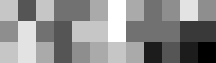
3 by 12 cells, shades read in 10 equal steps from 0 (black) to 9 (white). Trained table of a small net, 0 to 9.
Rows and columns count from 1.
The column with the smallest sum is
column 12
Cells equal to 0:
1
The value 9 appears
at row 1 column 7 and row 2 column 7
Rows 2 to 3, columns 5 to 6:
7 7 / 5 6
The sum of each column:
19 19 17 10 16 19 25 16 9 12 11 7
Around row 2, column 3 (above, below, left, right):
7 6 8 3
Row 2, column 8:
4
